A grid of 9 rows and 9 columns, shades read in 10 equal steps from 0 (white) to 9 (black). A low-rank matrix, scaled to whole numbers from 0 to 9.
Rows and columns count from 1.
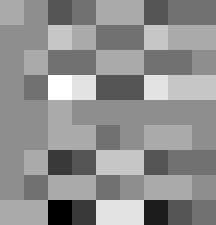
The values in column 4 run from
1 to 7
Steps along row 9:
same up down down same up down down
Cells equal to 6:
7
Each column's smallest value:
3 3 0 1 1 1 1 2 2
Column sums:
34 35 38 37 34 32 38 36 36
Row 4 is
4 5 0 1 6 6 1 2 2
